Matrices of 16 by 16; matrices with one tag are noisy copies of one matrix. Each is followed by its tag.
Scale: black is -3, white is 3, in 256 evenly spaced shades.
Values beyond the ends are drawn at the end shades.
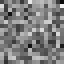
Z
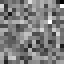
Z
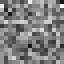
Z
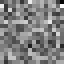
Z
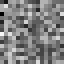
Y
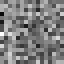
Y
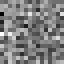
Y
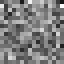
Z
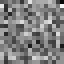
Z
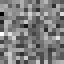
Y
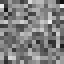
Z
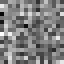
Y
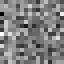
Y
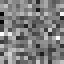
Y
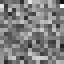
Z
